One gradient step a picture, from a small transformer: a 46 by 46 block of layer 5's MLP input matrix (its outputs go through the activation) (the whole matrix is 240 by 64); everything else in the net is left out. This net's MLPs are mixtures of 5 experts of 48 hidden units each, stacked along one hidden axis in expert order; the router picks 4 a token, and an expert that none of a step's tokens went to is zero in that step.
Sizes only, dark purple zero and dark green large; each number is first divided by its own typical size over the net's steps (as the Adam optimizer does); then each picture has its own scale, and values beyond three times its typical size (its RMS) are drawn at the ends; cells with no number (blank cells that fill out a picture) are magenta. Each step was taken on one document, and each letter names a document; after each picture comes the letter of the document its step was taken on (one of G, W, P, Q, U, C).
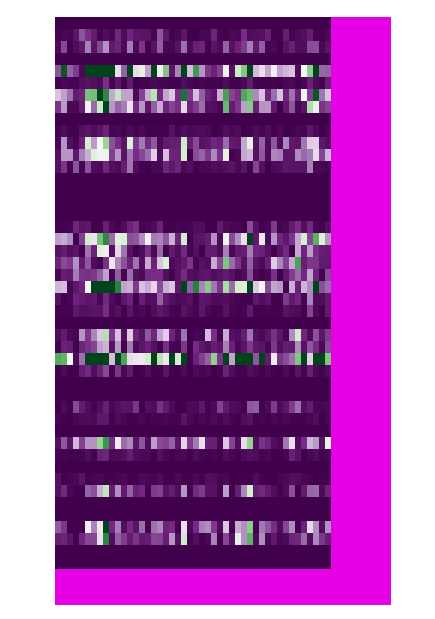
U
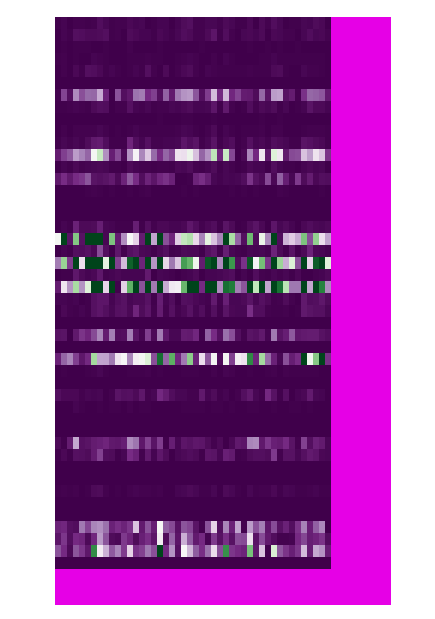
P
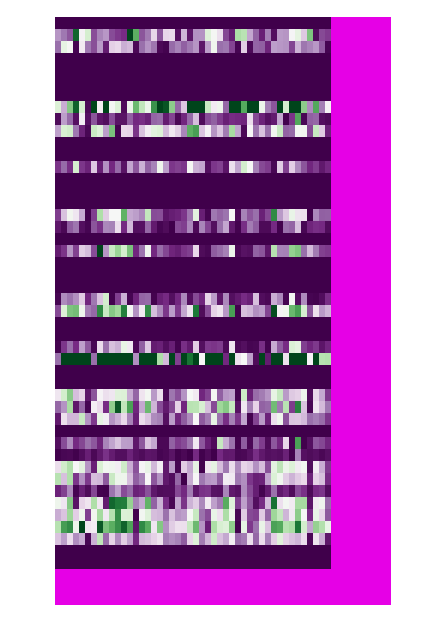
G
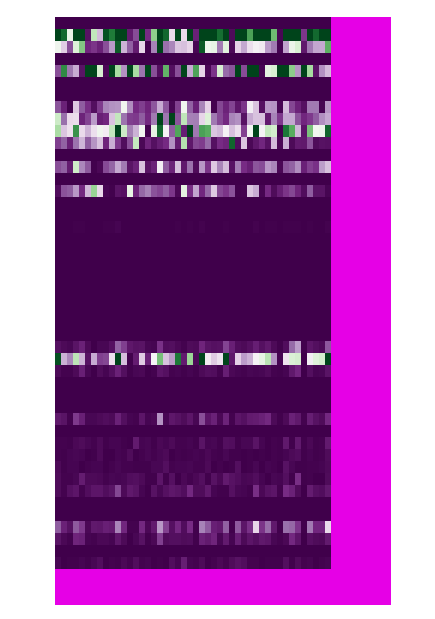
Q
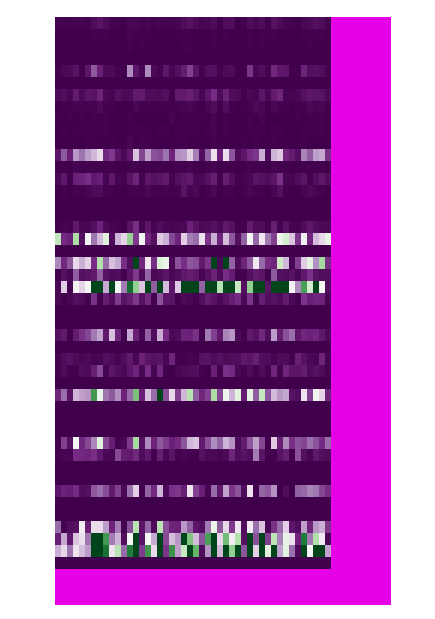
P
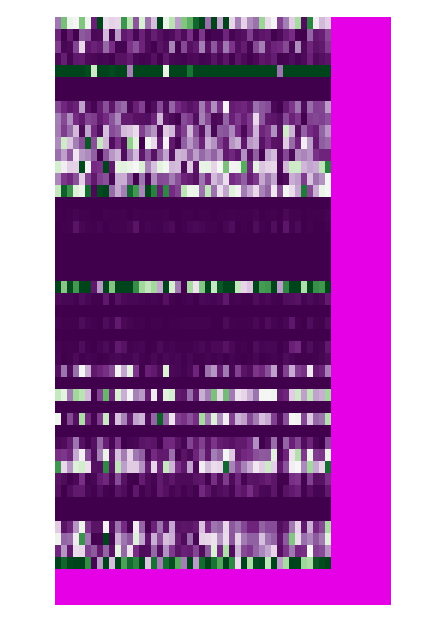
Q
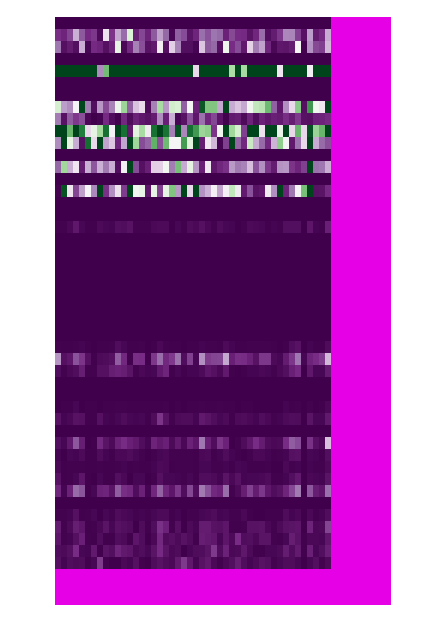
Q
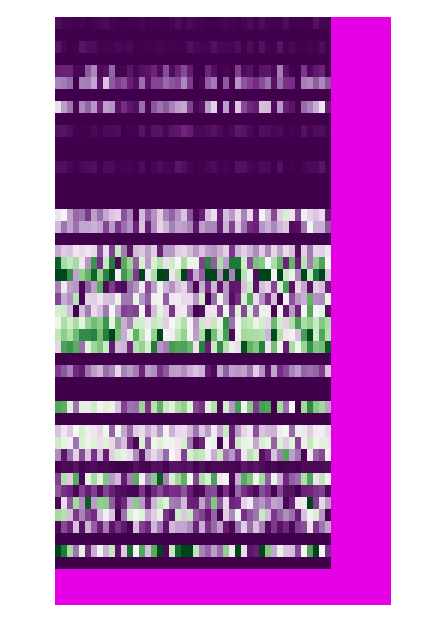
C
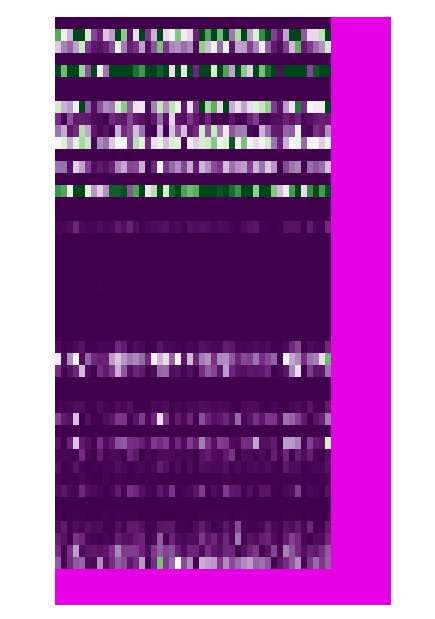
Q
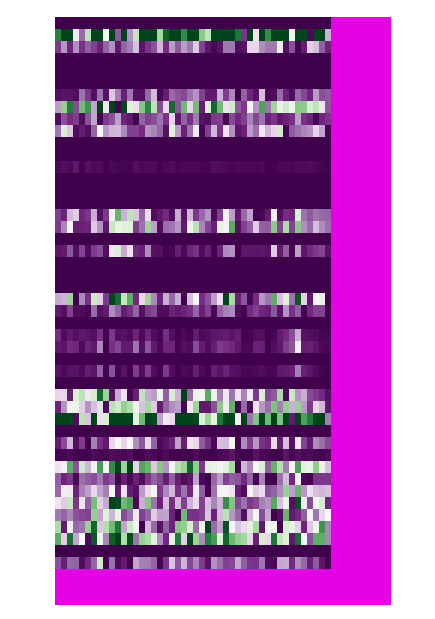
G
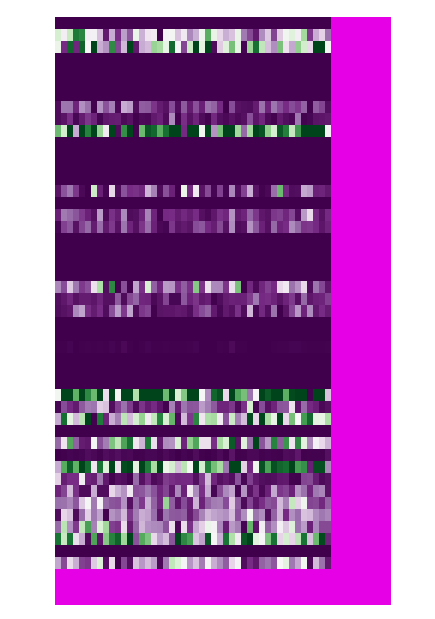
G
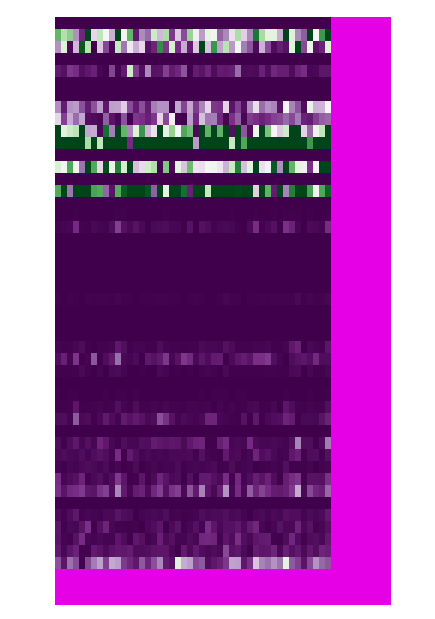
Q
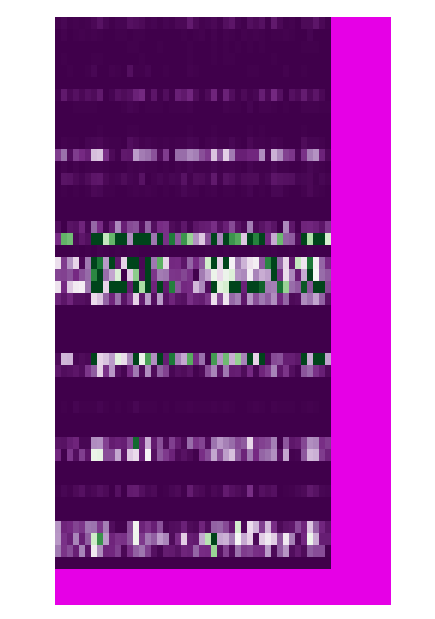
P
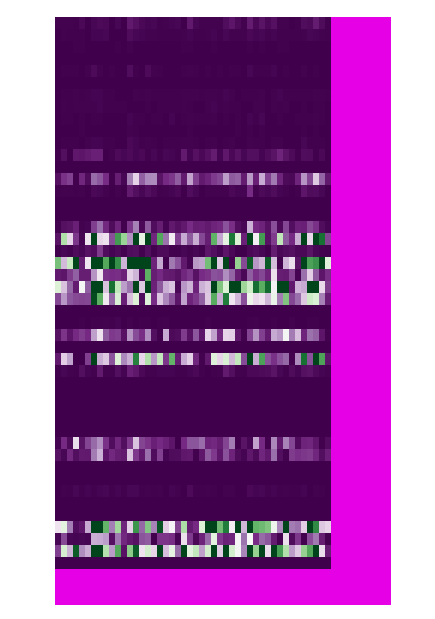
P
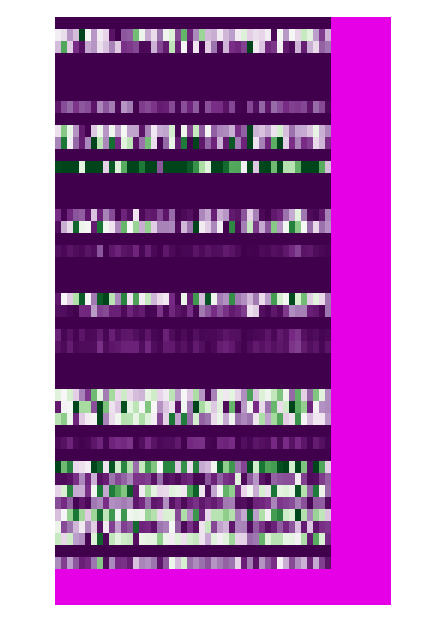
G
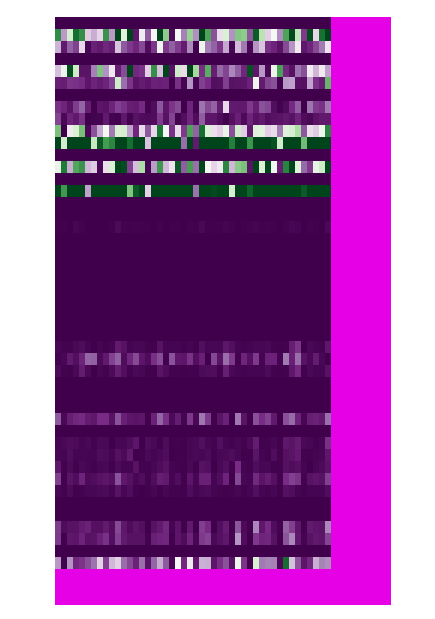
Q
